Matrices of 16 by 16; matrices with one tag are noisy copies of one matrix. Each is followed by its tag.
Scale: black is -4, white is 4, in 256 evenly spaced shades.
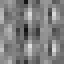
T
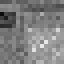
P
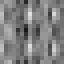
T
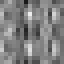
T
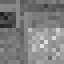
P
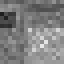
P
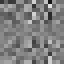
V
